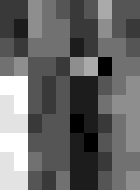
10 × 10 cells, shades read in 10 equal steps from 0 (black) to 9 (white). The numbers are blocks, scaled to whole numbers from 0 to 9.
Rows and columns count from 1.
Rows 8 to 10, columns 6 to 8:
1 0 3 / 1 1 2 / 1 1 3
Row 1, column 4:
4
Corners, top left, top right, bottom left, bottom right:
2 3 8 5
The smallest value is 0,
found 3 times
